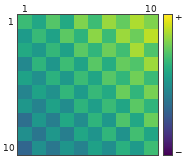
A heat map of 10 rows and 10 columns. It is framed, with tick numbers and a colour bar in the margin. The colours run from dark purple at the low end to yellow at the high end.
Ninth with the lowest average: bottom left. Grain: checkered. Ninth with the highest average: top right. Slope: up to the top right.
